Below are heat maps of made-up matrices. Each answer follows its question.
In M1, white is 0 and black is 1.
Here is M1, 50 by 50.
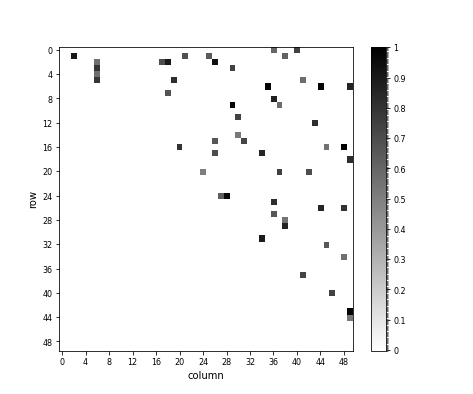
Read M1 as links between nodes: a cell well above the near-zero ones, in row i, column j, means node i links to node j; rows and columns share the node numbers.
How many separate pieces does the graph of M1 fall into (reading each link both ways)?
9
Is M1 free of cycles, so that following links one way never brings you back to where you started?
yes
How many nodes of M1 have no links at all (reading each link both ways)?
7
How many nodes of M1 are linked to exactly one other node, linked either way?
12
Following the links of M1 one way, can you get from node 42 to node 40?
no
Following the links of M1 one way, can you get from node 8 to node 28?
no
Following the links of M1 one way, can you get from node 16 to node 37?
yes
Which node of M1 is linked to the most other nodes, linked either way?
node 6
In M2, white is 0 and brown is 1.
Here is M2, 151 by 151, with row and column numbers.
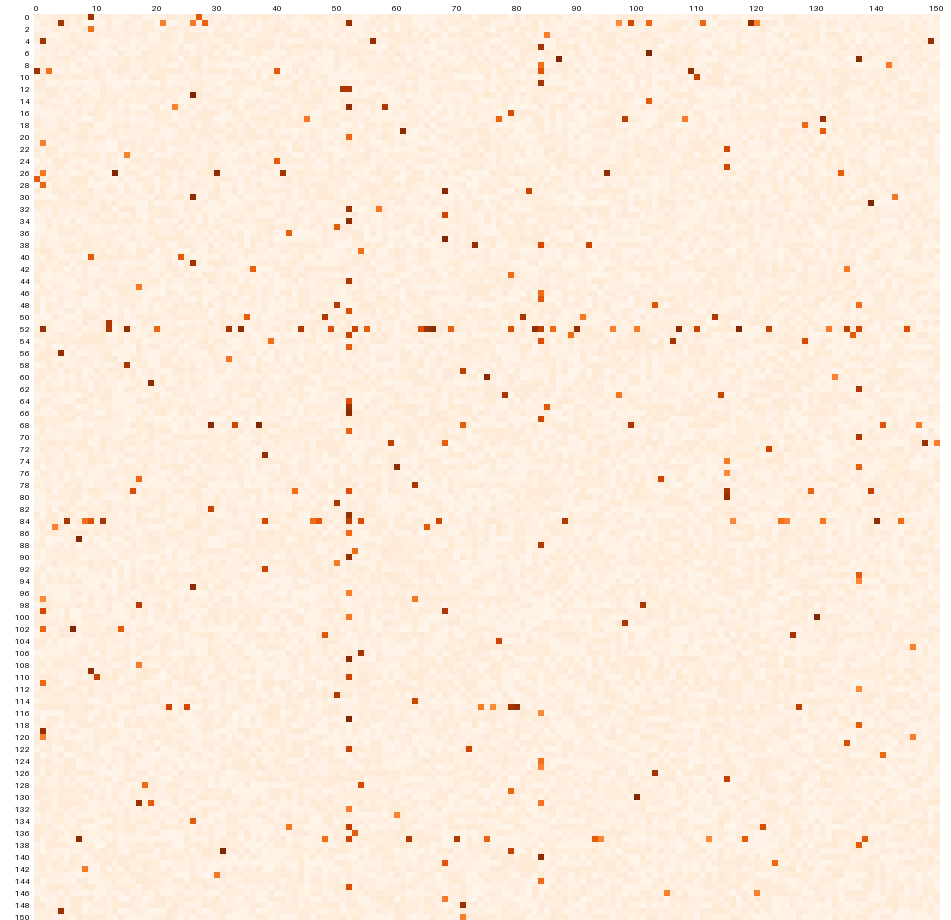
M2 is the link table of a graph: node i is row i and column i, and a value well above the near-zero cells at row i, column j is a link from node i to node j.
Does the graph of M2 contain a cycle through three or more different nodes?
no
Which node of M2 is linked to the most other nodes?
node 52
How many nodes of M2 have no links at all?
0
